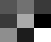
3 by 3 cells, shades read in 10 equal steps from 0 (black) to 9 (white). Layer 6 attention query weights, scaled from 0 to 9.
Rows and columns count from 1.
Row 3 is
5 1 9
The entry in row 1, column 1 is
3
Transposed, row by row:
3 2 5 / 4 6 1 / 2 0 9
